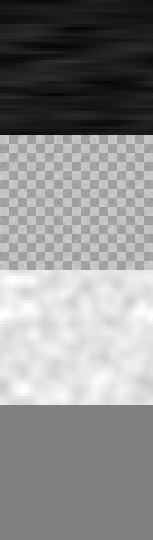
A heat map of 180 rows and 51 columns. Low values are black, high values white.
It is made of 4 by 1 panels. Panel 1,1: very low, streaked across, faint in contrast. Panel 2,1: high, checkered. Panel 3,1: very high, blotchy, faint in contrast. Panel 4,1: middling, flat.
